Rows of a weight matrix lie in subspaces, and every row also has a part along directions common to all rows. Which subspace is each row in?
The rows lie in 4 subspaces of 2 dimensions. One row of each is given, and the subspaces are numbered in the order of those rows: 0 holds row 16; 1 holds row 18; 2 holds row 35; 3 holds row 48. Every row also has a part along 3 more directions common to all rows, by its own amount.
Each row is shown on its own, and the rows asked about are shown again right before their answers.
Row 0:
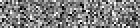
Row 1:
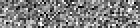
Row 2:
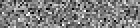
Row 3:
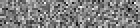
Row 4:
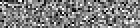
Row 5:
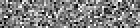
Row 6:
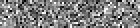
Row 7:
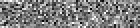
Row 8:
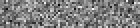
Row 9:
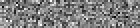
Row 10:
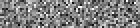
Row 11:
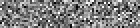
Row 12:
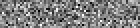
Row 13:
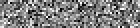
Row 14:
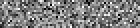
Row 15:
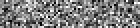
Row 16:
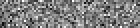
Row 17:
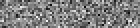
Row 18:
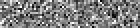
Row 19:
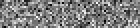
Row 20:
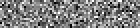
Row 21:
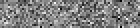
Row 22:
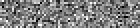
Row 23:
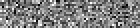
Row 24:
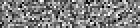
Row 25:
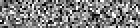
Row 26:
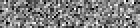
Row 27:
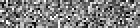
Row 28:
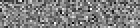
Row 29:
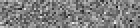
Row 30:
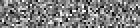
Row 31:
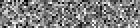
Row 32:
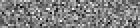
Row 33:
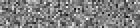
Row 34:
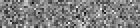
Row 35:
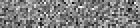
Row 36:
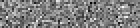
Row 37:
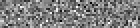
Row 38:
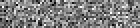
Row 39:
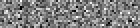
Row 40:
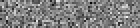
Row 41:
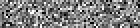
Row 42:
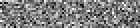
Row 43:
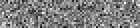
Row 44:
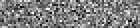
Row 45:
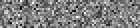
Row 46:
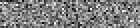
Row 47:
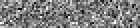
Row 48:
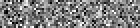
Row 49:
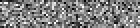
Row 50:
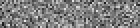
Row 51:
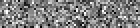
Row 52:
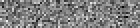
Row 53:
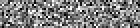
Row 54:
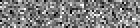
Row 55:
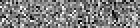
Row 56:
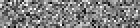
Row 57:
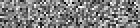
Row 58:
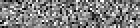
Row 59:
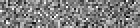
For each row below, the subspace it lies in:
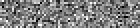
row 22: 2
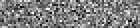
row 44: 3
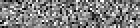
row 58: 1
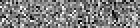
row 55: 1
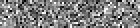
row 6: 0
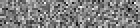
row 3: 2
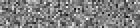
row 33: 2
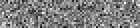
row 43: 0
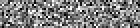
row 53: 0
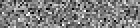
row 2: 3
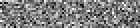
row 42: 1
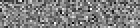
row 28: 1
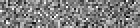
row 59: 2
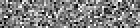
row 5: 0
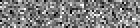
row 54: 1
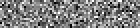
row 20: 0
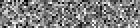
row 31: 3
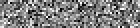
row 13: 0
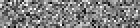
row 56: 3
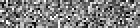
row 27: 2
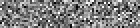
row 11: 0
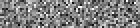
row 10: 2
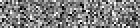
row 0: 1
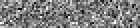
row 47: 1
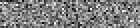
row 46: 1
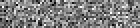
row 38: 2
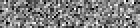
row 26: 2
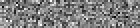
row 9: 2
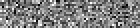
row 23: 2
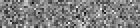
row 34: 3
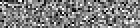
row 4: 1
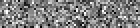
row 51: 3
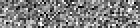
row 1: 2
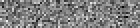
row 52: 2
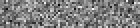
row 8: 2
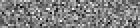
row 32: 3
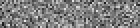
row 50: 0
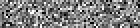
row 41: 0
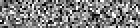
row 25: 1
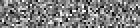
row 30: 1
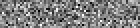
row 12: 3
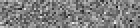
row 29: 1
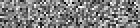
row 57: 2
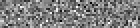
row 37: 3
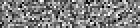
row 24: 0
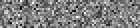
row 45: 3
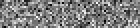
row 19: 3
